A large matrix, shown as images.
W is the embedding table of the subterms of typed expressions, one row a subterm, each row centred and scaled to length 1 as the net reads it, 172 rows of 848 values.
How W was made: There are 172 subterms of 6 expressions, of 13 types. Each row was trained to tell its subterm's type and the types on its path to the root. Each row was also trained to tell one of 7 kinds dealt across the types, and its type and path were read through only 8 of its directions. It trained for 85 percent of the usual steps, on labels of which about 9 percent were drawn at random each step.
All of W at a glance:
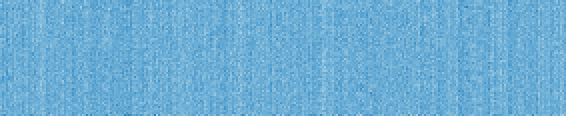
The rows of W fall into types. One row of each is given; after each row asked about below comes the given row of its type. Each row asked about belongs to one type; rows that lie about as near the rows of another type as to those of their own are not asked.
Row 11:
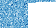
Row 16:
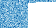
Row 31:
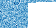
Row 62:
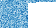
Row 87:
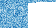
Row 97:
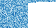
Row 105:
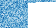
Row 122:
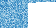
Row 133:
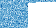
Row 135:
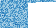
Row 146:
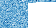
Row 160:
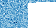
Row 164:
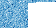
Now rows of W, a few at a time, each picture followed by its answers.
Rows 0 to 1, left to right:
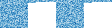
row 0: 160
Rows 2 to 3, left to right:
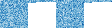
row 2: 135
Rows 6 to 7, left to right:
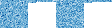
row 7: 135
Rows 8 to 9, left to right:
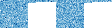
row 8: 87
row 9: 97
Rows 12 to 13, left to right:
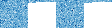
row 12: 87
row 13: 11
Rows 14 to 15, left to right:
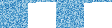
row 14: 133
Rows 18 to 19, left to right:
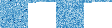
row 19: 105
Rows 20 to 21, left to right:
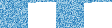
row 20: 146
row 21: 133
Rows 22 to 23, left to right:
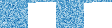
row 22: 105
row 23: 146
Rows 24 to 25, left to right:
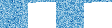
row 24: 146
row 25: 31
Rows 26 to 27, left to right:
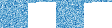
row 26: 11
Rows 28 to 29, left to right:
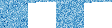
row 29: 133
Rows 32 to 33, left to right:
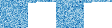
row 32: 135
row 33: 105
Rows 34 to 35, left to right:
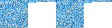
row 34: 133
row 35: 133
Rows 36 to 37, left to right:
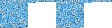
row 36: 105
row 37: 133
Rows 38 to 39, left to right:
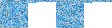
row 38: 62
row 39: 135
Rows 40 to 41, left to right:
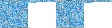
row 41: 62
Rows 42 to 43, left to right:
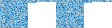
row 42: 62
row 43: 31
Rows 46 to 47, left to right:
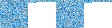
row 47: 164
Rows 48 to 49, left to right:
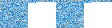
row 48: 164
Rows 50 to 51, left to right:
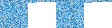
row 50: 146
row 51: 160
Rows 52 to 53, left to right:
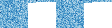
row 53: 97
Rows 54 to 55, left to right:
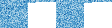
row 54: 105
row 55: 133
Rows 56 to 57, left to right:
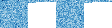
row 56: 87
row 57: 62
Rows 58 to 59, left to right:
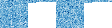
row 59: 62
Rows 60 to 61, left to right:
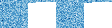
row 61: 135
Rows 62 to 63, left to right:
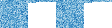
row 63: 97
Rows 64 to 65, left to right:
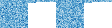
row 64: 62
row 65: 87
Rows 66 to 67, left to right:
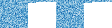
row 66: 97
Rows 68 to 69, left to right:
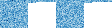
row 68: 62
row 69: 135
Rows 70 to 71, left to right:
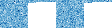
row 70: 87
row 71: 62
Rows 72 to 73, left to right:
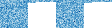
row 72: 105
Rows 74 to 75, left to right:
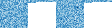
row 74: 31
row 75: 105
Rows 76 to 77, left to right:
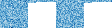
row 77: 16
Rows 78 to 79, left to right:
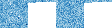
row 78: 122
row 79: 16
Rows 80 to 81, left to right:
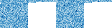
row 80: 97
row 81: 97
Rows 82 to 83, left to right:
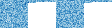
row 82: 87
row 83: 16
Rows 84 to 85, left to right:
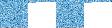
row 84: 160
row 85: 146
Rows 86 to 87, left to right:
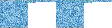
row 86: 122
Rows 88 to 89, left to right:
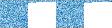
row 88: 97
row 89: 160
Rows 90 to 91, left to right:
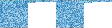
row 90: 105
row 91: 97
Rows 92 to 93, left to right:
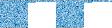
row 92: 87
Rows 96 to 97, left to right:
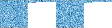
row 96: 160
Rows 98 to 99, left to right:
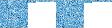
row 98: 122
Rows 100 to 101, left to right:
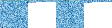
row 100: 16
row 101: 146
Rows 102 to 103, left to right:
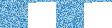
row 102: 31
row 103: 133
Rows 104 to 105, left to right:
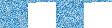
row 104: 135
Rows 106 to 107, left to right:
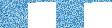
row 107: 133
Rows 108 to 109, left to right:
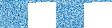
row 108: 62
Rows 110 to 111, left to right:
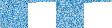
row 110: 11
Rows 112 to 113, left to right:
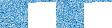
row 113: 62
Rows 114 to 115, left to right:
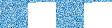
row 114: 16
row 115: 31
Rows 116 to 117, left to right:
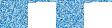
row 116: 97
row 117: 16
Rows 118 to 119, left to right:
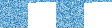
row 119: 16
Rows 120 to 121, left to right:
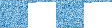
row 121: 105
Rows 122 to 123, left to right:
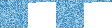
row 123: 105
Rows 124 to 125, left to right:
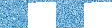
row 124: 31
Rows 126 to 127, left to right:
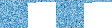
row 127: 11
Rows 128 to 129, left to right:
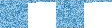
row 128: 135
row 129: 146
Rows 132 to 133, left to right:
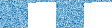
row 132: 135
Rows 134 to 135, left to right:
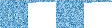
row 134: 11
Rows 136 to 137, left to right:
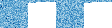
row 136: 135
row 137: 16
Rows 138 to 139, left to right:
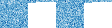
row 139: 87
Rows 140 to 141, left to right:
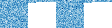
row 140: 31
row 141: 105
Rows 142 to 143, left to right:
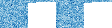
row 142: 97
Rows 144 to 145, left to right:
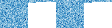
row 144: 160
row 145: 31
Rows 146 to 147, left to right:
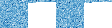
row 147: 160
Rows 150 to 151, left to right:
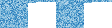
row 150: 16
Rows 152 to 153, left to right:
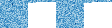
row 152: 146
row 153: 105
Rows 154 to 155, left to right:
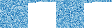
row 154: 97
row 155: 62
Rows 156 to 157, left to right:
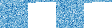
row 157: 11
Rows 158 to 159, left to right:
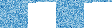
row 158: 97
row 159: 135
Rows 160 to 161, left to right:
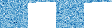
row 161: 160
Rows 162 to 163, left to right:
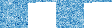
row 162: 122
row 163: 135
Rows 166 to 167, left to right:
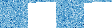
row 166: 160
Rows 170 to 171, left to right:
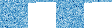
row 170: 160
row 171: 87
